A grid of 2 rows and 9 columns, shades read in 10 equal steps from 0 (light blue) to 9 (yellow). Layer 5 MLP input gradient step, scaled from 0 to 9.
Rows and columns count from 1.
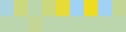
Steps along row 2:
same up down same same same same same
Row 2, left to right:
3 3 4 3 3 3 3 3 3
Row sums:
35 28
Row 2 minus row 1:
2 -2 1 -2 -5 3 -6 3 -1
